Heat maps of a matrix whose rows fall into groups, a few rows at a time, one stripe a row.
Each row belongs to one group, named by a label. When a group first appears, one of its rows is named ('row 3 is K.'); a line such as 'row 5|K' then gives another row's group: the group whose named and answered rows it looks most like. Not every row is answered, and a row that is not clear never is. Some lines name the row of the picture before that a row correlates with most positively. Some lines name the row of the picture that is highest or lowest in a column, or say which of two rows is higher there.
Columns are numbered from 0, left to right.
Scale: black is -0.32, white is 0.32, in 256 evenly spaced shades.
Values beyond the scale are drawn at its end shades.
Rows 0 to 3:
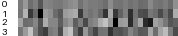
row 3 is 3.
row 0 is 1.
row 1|1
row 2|1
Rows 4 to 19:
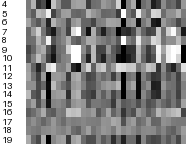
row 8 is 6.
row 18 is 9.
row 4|1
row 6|1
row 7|3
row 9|3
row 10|3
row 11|9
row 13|1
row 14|1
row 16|3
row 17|1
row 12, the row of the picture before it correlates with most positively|1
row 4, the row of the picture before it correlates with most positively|1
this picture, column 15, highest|11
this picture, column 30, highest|9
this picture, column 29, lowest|11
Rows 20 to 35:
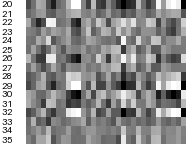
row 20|3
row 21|3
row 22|9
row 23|9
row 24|6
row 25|1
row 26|9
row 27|1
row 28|3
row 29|3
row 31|9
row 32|3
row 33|1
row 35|6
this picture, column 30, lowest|30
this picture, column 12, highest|23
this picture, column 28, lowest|30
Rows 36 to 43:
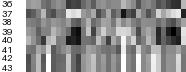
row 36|9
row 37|3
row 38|9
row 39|9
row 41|6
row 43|6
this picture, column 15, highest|39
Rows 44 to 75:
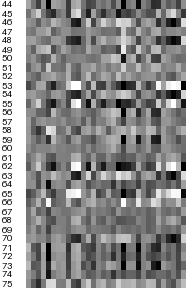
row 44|1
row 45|3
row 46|9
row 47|6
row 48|9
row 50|1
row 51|6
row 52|9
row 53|3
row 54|9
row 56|1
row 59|1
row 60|1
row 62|3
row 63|9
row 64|1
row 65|3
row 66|6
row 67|1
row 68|3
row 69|1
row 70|9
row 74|1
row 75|9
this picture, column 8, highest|65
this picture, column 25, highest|66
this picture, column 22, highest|66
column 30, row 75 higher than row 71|Yes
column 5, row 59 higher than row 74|Yes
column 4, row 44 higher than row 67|No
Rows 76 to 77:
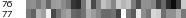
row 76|9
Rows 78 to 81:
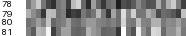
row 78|3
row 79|9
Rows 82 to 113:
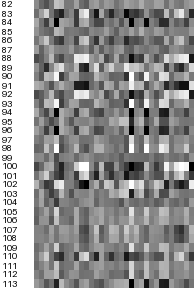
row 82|9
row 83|3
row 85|9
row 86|3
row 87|1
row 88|3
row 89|9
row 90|6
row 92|3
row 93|6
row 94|1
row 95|1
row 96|1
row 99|1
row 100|3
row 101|3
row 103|1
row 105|6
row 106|6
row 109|6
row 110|3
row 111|6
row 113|1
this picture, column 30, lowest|91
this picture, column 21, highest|102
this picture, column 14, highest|102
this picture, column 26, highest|100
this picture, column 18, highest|89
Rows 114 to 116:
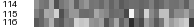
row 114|1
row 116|3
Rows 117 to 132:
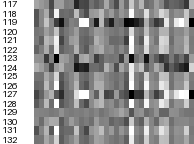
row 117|9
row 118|6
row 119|3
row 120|6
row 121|6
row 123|1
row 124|9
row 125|6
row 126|6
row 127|3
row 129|1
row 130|6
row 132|6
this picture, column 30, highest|127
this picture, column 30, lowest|124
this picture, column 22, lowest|123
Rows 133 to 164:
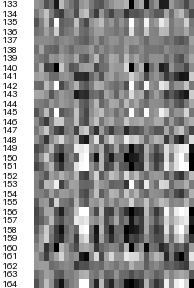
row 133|1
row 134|3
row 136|6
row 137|9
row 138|1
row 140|1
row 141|9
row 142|6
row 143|9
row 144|9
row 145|6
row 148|9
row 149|3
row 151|3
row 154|9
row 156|3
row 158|3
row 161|9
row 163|3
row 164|3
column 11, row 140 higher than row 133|Yes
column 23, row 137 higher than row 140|Yes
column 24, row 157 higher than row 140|No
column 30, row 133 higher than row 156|No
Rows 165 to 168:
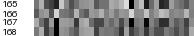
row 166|6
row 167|1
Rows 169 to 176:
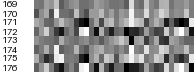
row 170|6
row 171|9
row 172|3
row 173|1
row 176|3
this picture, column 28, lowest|171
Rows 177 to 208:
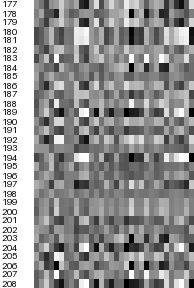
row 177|9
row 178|1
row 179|9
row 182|9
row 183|6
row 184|1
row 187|3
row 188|6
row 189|3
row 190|9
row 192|9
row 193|9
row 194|3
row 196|3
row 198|1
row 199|6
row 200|6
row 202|9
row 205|9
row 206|1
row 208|3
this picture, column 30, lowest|197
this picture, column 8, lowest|197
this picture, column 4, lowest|206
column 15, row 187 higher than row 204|Yes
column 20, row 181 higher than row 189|Yes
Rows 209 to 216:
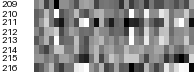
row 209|1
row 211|3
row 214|9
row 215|9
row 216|3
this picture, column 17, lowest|209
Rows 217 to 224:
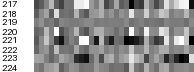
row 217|3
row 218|6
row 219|1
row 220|6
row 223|9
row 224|6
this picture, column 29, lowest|223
